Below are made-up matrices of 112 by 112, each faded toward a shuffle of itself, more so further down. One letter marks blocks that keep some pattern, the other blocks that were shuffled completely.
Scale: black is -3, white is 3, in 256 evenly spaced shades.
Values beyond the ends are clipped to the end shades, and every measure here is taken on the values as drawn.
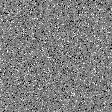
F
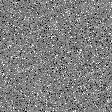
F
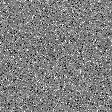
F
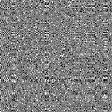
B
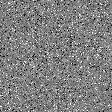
F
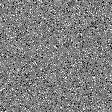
F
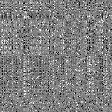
B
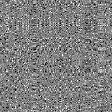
B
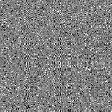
B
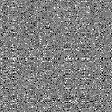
B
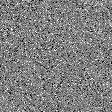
F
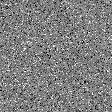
F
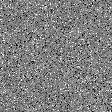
F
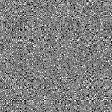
B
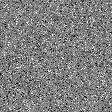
F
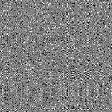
B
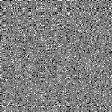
B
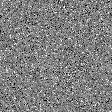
F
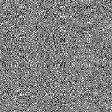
B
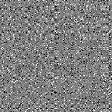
B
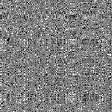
B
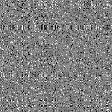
B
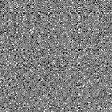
B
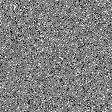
F
